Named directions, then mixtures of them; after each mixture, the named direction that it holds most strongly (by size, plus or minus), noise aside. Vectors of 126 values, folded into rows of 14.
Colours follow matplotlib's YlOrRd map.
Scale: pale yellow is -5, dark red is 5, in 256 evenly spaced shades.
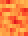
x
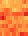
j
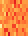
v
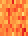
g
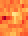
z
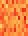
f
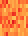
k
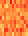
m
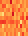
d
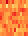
x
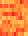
x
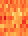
z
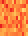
f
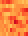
x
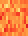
m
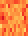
f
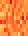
d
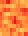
x
